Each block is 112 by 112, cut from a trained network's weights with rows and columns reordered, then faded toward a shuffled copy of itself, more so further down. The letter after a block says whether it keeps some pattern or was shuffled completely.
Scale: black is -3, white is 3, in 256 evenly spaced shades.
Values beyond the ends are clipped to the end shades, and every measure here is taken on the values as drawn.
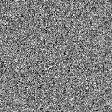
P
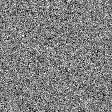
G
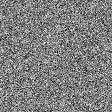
G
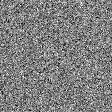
G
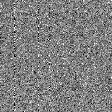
P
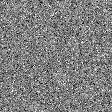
G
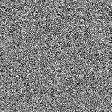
P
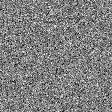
G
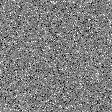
G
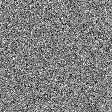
G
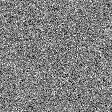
G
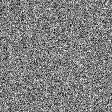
G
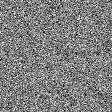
G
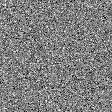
G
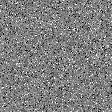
G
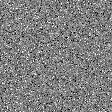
G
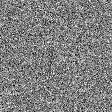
G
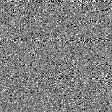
P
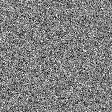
G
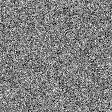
G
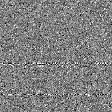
P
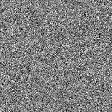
P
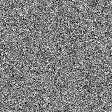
G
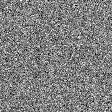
G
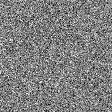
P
